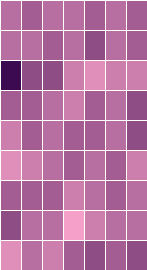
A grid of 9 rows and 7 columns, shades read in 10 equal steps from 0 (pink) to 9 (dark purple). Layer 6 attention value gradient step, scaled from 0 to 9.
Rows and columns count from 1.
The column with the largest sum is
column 7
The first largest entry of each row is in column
2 5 1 7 7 4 1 1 5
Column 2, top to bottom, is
4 3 5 4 4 2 4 3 3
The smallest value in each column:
1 2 2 0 1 2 2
